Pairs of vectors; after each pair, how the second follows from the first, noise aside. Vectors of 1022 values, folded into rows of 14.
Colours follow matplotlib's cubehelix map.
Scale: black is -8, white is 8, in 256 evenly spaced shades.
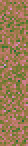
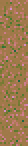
partly zeroed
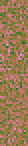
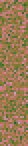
shuffled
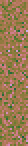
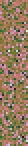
scaled up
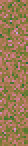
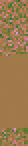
partly zeroed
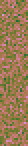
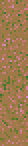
partly zeroed
